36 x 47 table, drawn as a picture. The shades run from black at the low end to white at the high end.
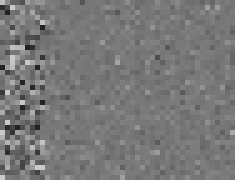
Grain: fine. Histogram: heavy tails on both sides. Slope: none. Seam: vertical, 20% of the way across, the right part calmer. Mirror symmetry: none. Stripes: none.
